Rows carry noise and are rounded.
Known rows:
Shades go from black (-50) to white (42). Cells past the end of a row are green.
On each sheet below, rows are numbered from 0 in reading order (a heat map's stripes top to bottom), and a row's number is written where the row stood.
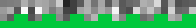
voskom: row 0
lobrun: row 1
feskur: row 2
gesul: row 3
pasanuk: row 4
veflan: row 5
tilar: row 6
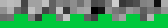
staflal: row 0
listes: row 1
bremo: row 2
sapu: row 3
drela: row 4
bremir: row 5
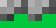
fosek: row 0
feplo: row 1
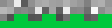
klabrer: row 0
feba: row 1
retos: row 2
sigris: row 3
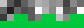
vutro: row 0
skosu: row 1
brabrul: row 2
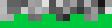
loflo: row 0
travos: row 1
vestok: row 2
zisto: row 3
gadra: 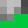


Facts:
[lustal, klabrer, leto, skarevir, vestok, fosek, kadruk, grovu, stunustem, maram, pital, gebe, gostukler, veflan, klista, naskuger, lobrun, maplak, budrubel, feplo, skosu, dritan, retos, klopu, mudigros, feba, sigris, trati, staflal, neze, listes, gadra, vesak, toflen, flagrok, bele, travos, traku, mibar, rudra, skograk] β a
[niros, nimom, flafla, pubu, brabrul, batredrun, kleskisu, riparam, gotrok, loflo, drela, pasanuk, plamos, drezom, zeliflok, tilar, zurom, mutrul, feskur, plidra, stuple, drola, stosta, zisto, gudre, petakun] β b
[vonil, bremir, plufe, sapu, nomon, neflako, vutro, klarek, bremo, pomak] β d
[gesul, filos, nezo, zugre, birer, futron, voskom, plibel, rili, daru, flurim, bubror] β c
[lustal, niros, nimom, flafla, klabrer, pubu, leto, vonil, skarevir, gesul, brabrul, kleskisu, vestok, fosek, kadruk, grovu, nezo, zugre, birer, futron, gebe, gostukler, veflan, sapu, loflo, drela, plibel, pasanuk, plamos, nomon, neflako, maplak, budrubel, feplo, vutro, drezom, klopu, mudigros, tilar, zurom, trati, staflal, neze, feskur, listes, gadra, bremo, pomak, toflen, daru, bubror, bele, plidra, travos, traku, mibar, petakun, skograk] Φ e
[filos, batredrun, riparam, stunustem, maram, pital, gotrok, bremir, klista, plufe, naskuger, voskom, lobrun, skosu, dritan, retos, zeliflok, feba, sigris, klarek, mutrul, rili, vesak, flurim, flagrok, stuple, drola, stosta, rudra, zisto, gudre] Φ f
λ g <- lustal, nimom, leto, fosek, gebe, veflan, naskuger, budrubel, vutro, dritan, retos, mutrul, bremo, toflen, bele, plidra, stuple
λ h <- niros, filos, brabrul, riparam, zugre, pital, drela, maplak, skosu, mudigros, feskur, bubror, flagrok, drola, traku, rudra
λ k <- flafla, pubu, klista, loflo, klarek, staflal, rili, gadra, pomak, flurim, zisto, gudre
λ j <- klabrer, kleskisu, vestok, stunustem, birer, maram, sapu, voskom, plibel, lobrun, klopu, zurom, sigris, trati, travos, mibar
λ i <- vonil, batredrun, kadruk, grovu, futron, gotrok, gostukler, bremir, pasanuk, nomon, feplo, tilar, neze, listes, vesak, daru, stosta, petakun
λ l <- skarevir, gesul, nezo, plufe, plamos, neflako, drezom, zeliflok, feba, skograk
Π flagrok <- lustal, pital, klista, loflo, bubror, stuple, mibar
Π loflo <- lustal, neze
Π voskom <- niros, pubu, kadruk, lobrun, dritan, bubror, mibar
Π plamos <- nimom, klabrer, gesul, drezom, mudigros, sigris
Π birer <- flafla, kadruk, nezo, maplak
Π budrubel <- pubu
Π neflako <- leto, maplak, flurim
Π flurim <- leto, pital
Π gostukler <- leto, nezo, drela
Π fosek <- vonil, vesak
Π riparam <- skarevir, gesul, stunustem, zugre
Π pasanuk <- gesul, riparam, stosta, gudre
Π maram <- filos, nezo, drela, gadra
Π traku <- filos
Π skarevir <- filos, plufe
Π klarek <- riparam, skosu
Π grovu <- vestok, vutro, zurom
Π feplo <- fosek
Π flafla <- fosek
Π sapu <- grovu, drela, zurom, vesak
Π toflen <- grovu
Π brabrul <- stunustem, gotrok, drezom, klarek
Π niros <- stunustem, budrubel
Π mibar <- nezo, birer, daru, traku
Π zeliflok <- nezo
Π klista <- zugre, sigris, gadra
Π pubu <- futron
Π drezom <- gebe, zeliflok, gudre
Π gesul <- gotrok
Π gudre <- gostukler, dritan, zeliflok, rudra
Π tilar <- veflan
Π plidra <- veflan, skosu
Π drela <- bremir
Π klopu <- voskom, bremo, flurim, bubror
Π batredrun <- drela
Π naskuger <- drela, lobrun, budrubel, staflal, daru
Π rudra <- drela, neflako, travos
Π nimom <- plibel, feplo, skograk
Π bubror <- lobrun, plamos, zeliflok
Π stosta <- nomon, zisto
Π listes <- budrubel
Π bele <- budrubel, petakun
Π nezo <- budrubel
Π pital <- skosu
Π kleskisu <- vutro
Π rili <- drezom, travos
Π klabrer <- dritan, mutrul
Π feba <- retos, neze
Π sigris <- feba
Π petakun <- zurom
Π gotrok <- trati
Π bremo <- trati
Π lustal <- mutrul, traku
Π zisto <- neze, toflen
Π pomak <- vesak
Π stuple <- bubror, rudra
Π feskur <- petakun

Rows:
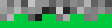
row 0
zugre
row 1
grovu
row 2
neflako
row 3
plibel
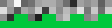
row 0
klopu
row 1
maram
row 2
gotrok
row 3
flurim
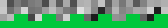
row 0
drezom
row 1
plufe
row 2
klarek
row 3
bele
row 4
bubror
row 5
naskuger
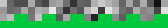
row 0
pubu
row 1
zeliflok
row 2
vonil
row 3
flagrok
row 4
birer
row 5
batredrun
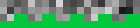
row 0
nomon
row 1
nezo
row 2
flafla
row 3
mutrul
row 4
pomak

